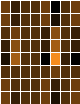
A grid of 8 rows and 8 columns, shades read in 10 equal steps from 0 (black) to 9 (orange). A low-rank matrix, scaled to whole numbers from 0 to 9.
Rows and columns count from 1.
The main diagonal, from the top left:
4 2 3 3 0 4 3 4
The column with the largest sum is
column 6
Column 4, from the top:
3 3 3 3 3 3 3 3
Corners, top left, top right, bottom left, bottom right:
4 4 4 4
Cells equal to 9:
1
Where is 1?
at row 2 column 6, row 5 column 1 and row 8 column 6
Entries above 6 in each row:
0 0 0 0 1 0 0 0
